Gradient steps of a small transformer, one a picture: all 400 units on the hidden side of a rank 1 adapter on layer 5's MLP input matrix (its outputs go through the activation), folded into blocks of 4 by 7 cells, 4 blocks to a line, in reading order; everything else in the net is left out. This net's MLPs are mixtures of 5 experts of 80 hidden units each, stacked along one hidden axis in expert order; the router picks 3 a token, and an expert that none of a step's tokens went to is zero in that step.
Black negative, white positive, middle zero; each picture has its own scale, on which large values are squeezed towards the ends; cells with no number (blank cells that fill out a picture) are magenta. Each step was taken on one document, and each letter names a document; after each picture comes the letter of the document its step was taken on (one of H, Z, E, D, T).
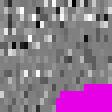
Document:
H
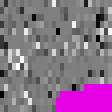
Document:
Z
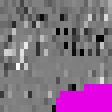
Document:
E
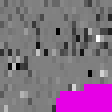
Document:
Z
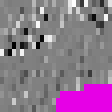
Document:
H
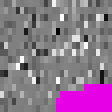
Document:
E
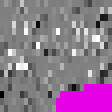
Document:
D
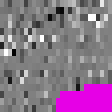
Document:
H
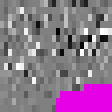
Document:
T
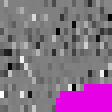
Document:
Z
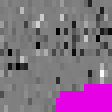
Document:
Z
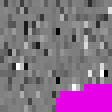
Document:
D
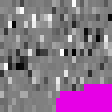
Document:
T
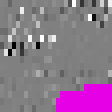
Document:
H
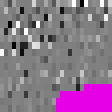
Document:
H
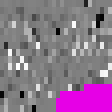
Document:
Z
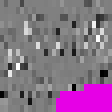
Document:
Z
